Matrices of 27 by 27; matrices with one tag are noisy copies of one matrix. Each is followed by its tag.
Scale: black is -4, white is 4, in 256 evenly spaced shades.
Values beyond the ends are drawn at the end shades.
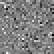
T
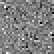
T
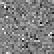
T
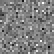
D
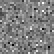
D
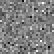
D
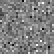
D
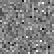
D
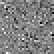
T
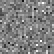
D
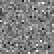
D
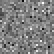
D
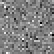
T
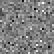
D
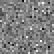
D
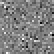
T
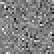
T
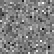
D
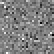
T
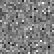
D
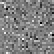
T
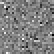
T
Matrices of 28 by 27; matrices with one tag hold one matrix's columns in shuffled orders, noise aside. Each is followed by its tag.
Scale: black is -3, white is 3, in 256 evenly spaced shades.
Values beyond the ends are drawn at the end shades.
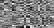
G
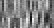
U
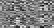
G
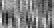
U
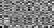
G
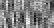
U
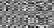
G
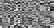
G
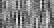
U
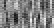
U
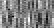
U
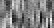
U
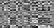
G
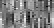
U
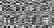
G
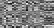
G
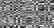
G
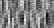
U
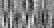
U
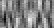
U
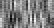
U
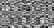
G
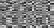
G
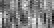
U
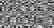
G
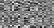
G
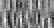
U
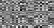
G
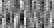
U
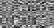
G
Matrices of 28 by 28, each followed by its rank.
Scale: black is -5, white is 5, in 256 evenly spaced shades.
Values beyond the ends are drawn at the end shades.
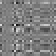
two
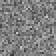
full rank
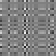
one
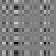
one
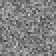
full rank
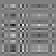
one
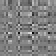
two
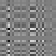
one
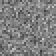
full rank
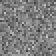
full rank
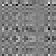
two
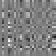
two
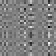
two
